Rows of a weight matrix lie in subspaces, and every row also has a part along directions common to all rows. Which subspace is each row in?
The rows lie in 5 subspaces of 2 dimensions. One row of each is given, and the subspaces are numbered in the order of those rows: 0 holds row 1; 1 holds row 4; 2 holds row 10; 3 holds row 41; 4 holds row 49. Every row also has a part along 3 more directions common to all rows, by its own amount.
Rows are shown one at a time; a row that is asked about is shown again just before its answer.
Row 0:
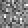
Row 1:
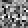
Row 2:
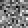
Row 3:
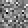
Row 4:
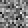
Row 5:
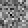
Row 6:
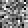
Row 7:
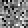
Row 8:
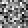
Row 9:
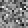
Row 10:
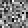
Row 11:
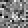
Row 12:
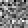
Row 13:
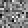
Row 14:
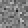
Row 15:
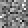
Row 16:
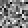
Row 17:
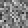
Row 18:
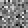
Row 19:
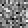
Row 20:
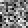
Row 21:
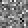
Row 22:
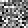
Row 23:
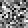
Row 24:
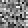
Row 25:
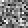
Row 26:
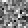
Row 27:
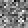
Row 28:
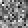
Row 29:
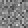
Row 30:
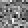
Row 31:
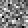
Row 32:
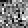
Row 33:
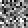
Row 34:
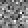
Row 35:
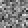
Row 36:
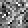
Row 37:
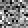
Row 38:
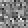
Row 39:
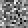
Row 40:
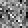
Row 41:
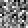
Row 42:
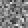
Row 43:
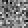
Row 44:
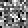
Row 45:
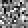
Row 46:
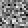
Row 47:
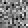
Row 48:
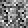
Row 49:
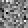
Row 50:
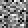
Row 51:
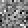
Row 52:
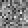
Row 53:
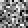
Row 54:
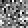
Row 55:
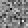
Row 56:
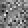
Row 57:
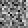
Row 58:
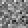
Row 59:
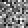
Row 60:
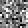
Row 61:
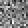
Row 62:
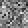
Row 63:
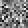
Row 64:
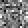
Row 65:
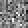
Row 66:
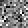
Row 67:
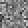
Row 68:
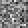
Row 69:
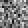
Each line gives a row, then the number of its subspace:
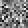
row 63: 0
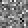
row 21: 3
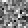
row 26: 1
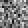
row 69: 1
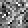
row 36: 4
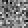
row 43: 0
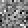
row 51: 3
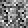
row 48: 4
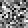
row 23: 4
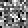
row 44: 2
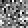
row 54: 3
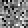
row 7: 0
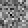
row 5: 2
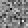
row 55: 4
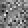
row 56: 4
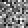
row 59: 4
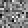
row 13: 2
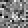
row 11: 2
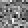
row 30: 0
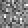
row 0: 4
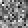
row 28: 2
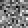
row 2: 3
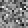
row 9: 1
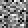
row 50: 3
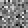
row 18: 0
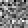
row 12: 1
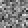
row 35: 3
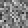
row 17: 2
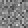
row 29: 0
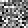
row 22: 0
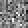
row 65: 0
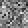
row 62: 4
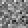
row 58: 1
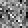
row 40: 2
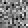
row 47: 1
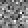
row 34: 1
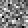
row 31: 1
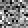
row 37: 3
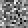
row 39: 4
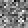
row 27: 3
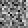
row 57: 2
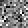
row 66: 0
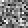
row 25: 1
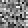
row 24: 1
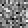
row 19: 0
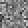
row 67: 3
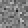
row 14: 3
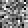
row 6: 3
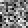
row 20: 3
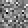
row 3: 4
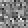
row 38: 2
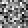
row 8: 3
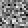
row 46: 1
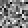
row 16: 0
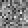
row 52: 4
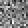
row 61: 1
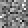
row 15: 2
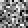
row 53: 3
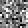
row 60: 0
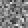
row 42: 0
